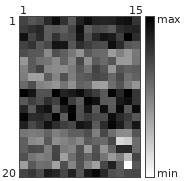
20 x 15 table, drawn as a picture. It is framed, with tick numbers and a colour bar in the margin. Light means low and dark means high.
Values change most from cell to cell in the bottom right. Horizontal stripes repeat 2 times down the table. In the bottom right lies a patch that is rougher than the rest. On average the colour sits 70% of the way up the scale.
